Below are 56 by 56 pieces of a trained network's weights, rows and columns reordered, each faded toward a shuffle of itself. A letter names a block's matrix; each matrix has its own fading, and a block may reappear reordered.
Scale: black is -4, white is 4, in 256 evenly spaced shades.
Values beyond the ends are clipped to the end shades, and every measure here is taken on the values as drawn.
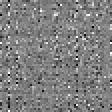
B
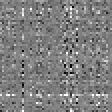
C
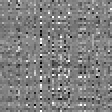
C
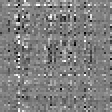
C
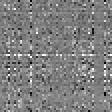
C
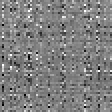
C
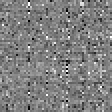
B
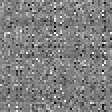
B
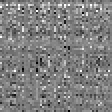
C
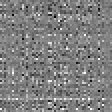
C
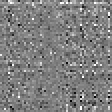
B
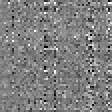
B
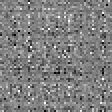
B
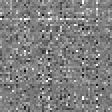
B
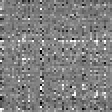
C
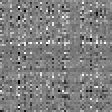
C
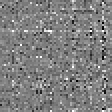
B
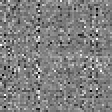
B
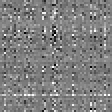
C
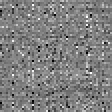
B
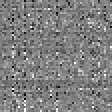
B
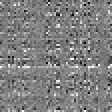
C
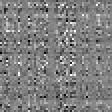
C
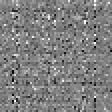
B
